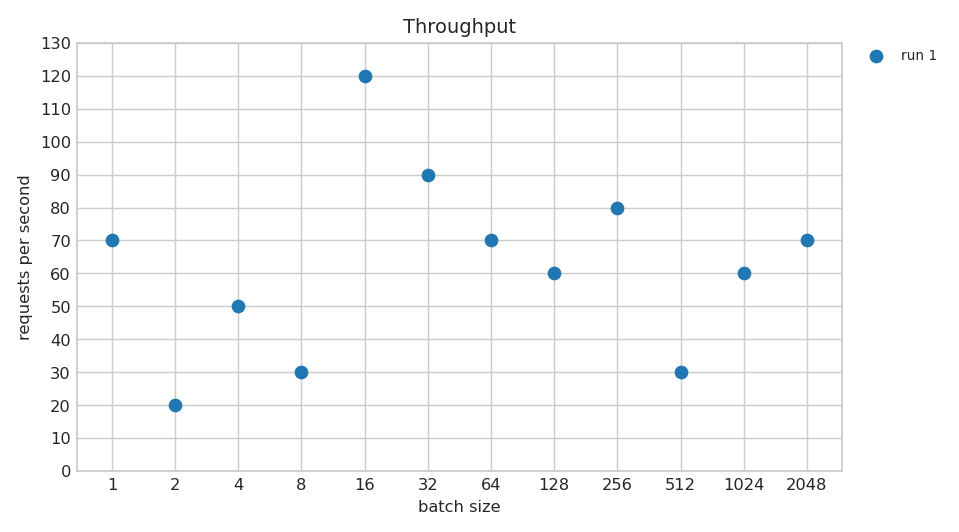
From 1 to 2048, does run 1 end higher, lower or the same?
the same
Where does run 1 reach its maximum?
16
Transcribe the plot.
Title: Throughput
x-axis: batch size, ticks 1 2 4 8 16 32 64 128 256 512 1024 2048
y-axis: requests per second, ticks 0 10 20 30 40 50 60 70 80 90 100 110 120 130
Legend: run 1
Values:
run 1: 70 20 50 30 120 90 70 60 80 30 60 70
